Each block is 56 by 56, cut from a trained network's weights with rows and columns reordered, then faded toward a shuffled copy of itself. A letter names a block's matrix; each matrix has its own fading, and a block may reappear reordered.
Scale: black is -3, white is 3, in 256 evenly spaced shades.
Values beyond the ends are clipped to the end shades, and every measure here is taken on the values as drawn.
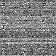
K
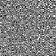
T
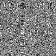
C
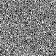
C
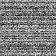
K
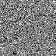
C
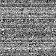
K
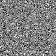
C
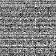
K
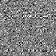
T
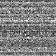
K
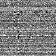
K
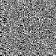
T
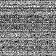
K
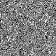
C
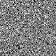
C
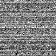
K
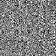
C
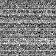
K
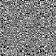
T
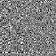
T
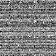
K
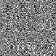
T
